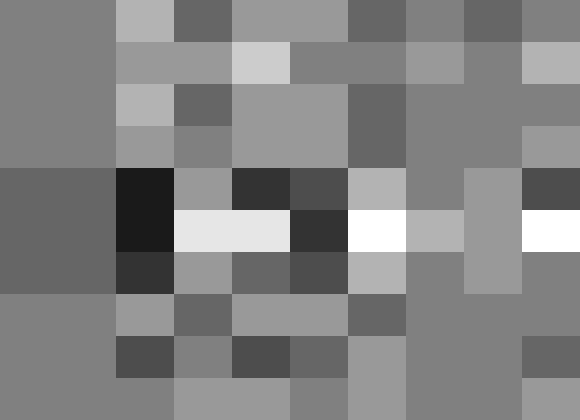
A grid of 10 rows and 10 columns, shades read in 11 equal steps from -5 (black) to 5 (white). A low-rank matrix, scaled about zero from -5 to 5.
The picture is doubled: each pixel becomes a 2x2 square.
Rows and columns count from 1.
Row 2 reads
0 0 1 1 3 0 0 1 0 2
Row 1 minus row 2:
0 0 1 -2 -2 1 -1 -1 -1 -2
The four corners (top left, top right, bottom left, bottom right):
0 0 0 1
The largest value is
5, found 2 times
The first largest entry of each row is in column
3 5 3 3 7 7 7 3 7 4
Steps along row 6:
same down up same down up down down up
